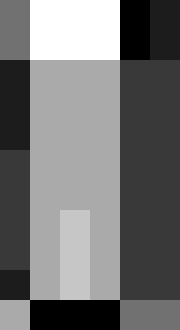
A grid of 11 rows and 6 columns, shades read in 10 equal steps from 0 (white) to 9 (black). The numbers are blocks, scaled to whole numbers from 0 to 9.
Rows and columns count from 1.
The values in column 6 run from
5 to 8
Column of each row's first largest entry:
5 5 1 1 1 1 1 1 1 1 2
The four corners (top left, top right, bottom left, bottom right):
5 8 3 5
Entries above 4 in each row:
3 3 3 3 3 3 3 3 3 3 5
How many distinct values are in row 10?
4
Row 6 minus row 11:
4 -6 -6 -6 2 2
